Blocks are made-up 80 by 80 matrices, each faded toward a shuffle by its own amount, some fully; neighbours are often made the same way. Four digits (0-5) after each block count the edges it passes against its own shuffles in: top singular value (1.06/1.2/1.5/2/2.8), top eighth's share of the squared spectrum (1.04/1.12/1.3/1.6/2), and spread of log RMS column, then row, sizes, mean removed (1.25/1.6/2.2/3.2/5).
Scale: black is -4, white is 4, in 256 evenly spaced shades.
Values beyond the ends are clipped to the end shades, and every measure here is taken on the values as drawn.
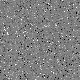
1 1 0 0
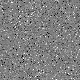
2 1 0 0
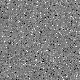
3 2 0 0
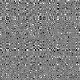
5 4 3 3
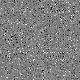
3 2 0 0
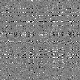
4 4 2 3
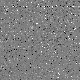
3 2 0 1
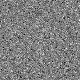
2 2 0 0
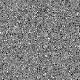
3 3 1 1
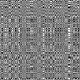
5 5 4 4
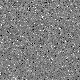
0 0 0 0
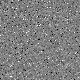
0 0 0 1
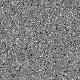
0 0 0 0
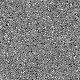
0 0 0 0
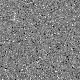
0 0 0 0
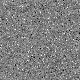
0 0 0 0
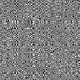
5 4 3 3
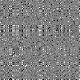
5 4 3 3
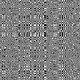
5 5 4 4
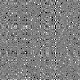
5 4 2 2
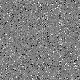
3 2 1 0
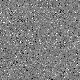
3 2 0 1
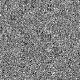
3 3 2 1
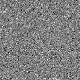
3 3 1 1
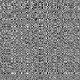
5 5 3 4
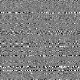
4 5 1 4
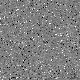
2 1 0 0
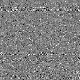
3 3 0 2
